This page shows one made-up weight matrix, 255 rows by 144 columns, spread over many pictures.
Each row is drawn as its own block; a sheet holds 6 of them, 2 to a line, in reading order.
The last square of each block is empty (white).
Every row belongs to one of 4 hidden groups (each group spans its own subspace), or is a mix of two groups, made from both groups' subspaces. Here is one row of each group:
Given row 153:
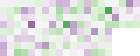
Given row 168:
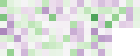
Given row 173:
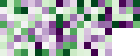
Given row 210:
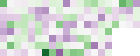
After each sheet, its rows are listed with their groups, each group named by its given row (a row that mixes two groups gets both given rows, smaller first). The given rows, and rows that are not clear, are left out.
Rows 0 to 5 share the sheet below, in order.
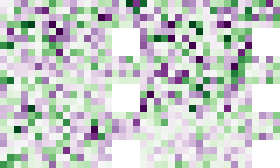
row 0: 210
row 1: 210
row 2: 210
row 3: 153
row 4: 153
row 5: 173
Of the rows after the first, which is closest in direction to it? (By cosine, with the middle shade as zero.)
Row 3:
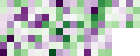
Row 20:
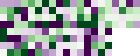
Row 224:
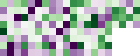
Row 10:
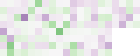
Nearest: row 20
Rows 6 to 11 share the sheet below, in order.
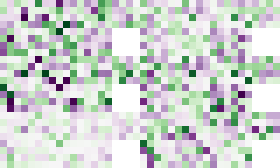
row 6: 153
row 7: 168
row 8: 153
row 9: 168
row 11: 153 and 168
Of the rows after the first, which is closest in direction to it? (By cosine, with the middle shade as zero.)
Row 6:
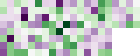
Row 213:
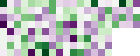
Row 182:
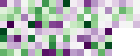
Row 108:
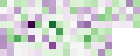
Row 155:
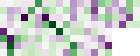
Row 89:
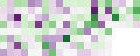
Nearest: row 155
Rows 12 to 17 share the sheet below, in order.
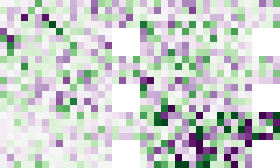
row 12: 153
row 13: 210
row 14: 173
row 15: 210
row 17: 173
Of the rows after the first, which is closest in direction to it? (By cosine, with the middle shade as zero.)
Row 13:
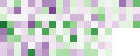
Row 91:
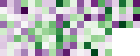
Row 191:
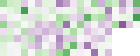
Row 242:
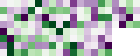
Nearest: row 91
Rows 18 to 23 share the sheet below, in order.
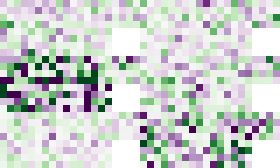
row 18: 210
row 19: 173
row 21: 210
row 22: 153 and 210
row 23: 168
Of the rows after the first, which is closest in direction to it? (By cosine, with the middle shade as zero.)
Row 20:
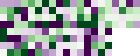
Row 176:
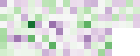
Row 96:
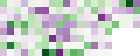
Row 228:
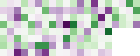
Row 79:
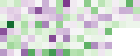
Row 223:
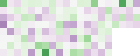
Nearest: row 176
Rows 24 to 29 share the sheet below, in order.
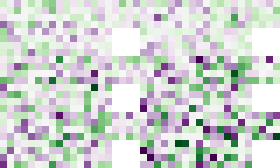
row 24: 210
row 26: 153 and 210
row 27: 153
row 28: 153
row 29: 173
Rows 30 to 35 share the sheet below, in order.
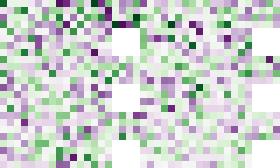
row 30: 173
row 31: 210
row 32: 168
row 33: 210
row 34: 173
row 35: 168 and 173
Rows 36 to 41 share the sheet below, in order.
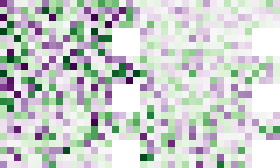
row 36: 168
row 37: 210
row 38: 168
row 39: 168
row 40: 153
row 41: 168 and 210
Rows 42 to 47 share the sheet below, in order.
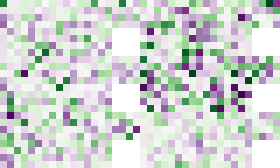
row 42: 210
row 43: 210
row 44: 153
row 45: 168
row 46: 168
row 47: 173
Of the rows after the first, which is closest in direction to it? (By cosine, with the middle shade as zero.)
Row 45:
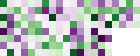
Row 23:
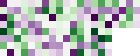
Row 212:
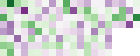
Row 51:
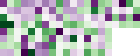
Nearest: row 212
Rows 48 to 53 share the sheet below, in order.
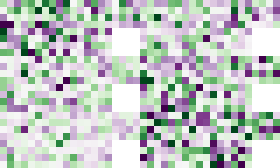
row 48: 210
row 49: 153
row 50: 153
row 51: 210
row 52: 153
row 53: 168
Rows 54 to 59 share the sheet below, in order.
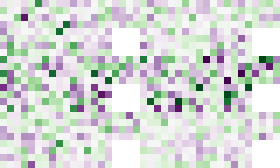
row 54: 153
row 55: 168
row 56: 168
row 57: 173 and 210
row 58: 210
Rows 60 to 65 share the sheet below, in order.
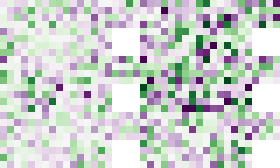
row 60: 153
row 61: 173
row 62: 210
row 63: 210
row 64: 168
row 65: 168
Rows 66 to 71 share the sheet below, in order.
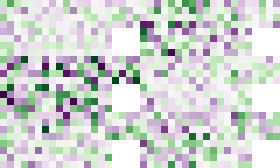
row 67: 210
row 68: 173
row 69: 153
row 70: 153 and 173
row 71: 153 and 210
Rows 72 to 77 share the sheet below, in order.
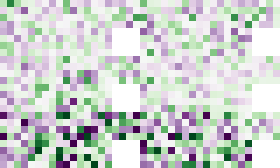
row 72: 168
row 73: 168
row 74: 173
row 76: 173
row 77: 210
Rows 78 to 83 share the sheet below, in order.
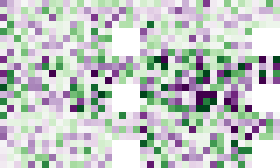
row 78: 168
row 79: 210
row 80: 168
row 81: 173
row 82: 210
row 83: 168
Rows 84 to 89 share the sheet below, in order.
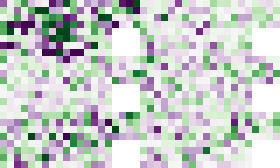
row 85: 153
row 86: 173
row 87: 168
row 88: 153
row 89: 153
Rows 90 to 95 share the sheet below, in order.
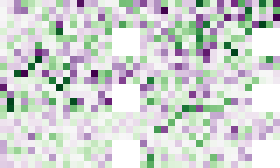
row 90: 173
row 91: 173
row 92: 153
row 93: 210
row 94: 210
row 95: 153
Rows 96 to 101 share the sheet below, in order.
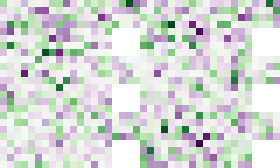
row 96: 210
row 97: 210
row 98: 153
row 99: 153 and 173
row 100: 173
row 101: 153
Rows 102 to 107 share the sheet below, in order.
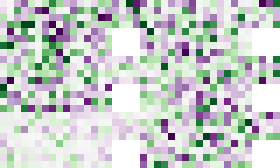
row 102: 210
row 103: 210
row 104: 210
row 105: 173
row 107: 153
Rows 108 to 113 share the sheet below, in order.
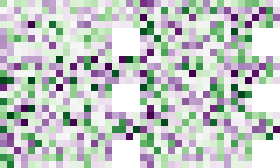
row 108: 210
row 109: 168
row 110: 153 and 210
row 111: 168
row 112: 168
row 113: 168
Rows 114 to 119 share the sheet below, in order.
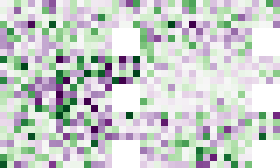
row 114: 210
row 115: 210
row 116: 173
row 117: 168
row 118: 153
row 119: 173
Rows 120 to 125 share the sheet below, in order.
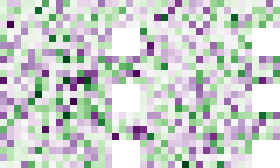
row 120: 168 and 210
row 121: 153
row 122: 173
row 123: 173
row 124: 173
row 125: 168 and 210
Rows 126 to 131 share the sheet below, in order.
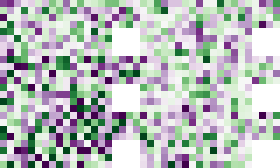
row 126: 168
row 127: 173
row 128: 168
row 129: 173 and 210
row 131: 210
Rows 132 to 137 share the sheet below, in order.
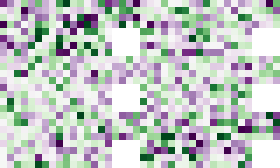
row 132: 173
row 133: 210
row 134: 153
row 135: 153 and 168
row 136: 173
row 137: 210
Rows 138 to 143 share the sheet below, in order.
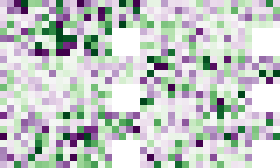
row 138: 173
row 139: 210
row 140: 168
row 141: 168
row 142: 173
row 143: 173
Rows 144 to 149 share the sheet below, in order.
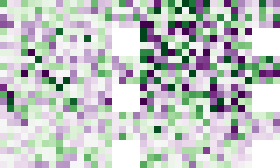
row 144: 210
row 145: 210
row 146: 153
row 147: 168
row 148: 173
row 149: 153
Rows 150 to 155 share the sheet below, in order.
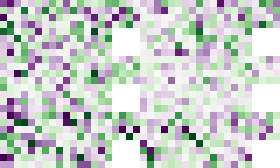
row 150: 168
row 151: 173
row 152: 153
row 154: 168
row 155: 153
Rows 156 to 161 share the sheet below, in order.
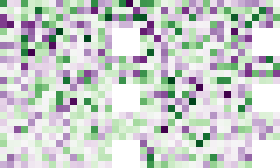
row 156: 210
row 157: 168
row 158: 173
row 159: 210
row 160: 153
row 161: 153
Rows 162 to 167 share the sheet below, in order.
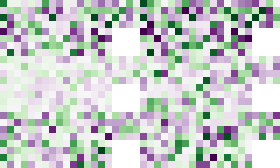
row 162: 168
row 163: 168
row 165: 153
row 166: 168
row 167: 173
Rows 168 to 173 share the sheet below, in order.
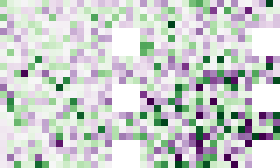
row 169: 153 and 210
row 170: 153
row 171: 173
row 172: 173
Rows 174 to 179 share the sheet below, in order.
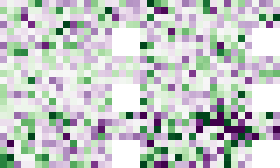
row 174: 153
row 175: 168
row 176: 210
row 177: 168
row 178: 153 and 210
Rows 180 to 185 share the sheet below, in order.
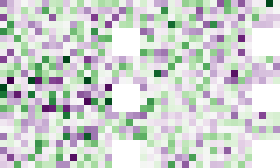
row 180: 168
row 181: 153 and 168
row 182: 210
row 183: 153
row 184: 173
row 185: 210
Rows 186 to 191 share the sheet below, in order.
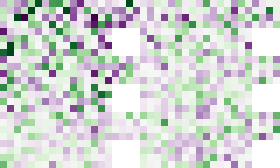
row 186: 153
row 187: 153 and 173
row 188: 168
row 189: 173
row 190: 153
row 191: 173
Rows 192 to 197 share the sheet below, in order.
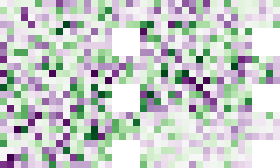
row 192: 153
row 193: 210
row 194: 168
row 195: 153
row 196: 153
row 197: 153
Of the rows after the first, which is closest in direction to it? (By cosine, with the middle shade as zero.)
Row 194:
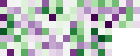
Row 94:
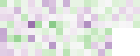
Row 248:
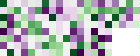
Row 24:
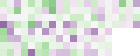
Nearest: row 94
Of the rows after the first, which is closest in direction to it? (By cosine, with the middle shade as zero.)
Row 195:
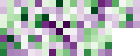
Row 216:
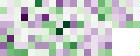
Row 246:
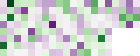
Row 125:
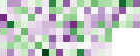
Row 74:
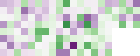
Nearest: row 246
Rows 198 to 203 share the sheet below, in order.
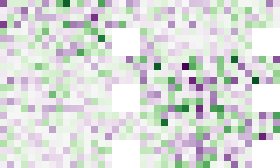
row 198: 168 and 173
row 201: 173 and 210
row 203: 173
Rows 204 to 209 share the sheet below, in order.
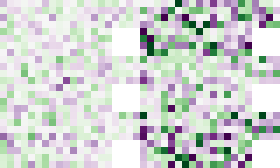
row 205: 153
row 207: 210
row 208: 210
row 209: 210
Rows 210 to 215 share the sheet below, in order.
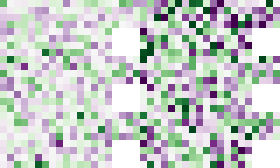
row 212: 168
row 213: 210
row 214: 173
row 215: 168
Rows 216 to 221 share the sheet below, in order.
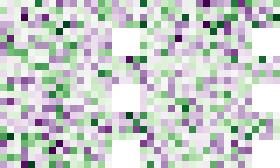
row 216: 153
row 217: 173
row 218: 210
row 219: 210
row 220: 210
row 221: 168
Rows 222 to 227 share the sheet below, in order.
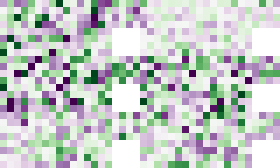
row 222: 153
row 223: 210
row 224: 153
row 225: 168
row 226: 173
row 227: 173
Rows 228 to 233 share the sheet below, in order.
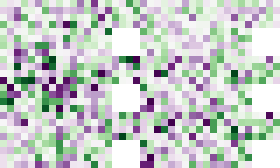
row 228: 153 and 173
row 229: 168
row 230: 210
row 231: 153
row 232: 173
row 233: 153
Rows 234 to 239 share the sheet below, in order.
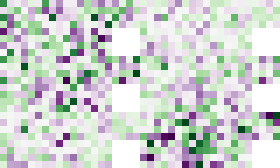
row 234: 168
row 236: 173
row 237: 173
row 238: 153
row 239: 210
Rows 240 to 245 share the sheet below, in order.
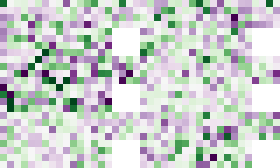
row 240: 210
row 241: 153
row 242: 153
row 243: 173
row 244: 168
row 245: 173
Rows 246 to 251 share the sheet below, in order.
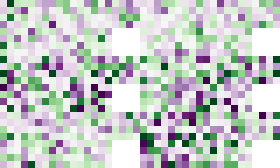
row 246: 153 and 168
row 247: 173
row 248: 168
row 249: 173
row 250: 210
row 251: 210
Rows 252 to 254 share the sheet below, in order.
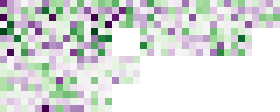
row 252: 168
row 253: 168
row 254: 173 and 210
